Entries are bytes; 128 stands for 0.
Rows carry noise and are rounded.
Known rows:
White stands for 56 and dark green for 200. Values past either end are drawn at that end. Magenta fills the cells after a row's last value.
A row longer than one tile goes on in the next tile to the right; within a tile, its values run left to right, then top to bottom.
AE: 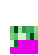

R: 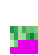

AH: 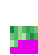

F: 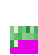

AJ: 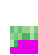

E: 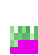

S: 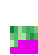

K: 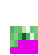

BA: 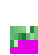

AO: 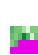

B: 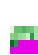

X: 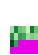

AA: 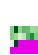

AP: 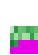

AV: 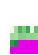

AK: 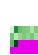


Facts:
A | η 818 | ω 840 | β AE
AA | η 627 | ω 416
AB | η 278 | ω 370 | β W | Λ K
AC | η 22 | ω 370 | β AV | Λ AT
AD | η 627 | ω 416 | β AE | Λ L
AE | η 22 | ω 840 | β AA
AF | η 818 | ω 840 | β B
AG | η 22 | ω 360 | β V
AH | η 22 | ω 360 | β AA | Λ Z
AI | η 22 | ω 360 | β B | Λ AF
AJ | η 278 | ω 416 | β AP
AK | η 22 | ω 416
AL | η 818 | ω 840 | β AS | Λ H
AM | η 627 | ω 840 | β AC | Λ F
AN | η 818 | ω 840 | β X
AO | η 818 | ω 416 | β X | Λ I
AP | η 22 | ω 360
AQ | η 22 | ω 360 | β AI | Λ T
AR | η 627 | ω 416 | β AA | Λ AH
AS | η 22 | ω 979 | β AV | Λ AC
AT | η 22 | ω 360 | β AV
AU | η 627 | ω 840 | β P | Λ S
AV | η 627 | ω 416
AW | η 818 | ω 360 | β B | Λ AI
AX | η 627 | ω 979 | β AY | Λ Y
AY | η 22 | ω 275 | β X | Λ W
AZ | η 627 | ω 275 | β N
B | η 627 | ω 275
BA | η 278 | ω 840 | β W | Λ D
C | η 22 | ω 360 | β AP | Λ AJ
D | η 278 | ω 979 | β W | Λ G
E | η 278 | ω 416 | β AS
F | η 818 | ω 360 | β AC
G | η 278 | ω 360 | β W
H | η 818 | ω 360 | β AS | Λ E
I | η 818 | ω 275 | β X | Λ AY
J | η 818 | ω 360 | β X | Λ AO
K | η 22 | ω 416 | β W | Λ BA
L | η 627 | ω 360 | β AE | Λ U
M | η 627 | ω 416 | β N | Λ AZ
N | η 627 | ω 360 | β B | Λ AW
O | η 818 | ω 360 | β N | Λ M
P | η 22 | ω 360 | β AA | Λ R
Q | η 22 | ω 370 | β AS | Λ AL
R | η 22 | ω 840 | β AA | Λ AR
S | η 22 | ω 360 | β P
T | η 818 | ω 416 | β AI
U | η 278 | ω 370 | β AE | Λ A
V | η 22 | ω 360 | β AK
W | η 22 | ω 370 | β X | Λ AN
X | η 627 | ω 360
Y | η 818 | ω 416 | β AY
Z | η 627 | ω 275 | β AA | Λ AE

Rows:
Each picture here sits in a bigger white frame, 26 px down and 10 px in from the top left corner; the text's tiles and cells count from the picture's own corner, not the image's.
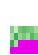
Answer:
AZ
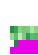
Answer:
AR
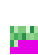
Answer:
I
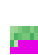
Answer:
AF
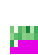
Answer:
H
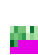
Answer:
AY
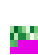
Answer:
W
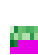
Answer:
V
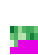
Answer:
L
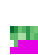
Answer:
U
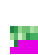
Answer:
AD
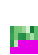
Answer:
G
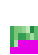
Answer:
J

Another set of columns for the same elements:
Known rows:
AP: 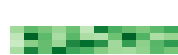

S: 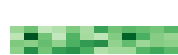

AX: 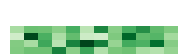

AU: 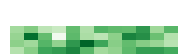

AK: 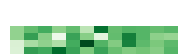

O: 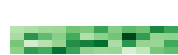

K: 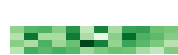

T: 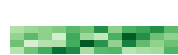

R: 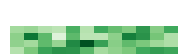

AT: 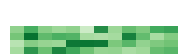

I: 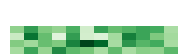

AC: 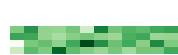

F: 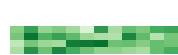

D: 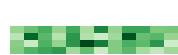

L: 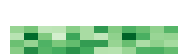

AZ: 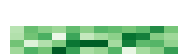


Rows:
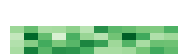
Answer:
P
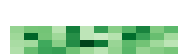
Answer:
BA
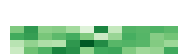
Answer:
E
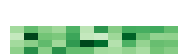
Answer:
J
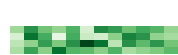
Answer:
AY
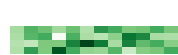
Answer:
B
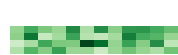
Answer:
AB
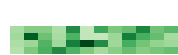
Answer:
AN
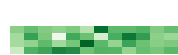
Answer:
AA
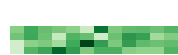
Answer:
AV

